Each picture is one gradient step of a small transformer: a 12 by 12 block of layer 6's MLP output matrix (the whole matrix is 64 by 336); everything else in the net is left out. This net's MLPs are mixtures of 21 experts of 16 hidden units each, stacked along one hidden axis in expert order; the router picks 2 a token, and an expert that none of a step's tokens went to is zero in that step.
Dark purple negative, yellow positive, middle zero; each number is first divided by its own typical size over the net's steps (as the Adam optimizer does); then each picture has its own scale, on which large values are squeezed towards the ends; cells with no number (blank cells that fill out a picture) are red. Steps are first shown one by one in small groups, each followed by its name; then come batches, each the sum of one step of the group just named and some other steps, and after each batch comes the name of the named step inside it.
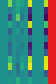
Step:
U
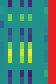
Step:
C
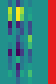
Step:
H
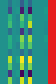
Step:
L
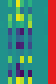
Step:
L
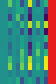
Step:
U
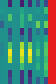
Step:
C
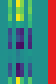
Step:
H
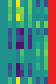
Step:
H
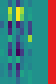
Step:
H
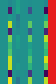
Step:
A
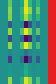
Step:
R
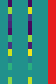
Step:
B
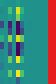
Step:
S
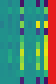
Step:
S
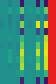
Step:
S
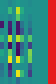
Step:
S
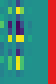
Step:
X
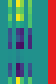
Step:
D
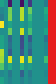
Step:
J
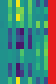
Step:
D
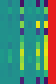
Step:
J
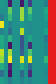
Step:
J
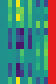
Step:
D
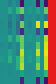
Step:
X
